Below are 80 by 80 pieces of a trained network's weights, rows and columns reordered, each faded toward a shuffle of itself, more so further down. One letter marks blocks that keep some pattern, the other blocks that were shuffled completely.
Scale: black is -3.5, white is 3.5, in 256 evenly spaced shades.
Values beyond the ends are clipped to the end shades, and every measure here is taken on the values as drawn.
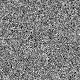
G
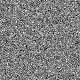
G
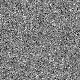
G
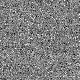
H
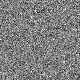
H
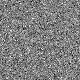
G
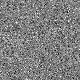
G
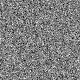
G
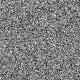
G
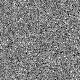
G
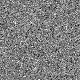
G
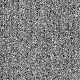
H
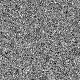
G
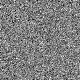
G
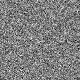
H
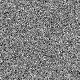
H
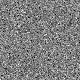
G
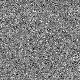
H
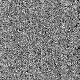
H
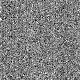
H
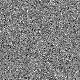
G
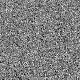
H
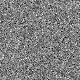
G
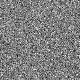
G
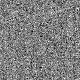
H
